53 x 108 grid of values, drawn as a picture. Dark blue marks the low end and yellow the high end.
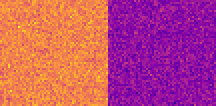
It is made of 1 by 2 panels. Panel 1,1: high, fine-grained. Panel 1,2: low, fine-grained.
